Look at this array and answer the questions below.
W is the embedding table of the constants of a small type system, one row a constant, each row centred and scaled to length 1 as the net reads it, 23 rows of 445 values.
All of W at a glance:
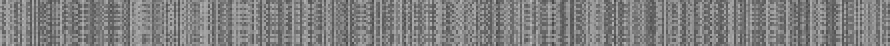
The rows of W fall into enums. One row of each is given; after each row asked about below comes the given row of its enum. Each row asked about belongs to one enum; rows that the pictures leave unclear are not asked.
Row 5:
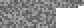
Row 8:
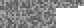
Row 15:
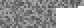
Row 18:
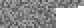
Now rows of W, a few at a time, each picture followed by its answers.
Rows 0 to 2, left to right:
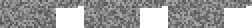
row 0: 18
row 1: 15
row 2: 5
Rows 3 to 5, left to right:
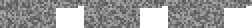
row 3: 8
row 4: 15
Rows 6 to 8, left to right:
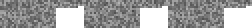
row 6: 8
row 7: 15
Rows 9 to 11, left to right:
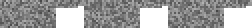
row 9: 18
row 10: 8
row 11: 15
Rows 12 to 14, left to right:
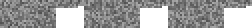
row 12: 18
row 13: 8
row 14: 8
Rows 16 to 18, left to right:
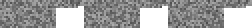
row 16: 15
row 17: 5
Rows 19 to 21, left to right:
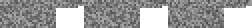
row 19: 5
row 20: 5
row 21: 18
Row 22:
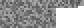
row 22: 15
